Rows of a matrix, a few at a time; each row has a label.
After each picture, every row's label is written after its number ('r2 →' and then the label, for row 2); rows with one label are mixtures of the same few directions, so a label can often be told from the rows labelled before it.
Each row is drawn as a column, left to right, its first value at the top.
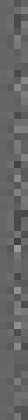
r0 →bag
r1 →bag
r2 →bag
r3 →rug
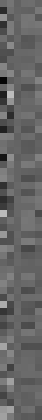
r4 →rug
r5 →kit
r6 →kit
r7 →bag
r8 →bag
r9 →rug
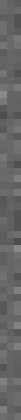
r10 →kit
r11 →bag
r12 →bag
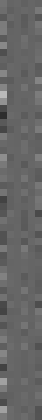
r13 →kit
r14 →rug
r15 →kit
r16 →bag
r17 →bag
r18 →rug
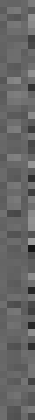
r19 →rug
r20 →rug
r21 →rug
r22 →kit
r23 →bag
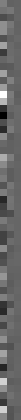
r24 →kit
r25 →rug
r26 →kit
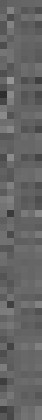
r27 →kit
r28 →rug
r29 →bag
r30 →rug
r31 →rug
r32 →rug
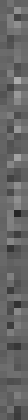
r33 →kit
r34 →bag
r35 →rug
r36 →rug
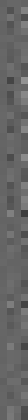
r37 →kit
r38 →rug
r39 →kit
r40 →rug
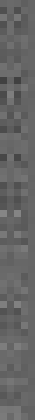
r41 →rug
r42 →kit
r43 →rug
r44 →bag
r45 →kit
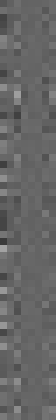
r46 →bag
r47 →bag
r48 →kit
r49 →kit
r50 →bag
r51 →rug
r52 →rug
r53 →kit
